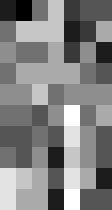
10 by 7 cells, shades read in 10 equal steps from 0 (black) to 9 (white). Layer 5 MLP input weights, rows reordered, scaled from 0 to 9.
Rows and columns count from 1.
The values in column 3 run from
3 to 7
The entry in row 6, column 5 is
9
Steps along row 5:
same up down up same same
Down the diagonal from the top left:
1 7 4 6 5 4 3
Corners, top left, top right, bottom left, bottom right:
1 3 8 3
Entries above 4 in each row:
1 4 3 4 6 3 2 3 5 4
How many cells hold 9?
2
